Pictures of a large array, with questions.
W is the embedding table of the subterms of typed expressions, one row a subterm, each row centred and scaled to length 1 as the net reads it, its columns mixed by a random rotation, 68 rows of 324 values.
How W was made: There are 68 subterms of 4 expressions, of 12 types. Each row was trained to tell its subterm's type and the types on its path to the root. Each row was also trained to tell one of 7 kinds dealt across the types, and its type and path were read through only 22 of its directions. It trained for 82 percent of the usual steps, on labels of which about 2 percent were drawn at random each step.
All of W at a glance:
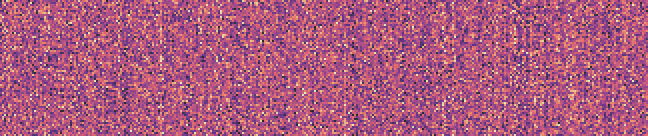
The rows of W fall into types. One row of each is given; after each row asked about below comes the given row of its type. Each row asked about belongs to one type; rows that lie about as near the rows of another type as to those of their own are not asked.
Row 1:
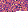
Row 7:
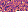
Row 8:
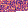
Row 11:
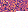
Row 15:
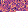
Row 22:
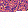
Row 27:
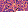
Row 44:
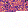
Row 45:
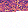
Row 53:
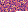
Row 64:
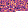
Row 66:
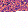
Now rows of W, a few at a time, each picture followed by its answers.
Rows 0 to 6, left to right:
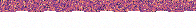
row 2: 1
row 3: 15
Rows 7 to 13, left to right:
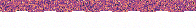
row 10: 7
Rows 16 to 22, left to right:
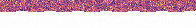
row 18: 45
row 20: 22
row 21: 15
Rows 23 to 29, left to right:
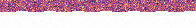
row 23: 8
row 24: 45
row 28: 7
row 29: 45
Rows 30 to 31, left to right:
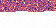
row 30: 7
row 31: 11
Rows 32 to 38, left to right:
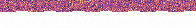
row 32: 66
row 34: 15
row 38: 53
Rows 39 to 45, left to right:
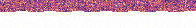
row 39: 53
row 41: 44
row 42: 53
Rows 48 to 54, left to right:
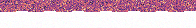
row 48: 15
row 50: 11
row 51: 66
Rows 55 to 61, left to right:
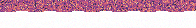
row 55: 45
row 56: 66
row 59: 53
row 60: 22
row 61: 66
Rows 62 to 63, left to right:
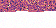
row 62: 11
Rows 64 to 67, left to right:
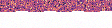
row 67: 1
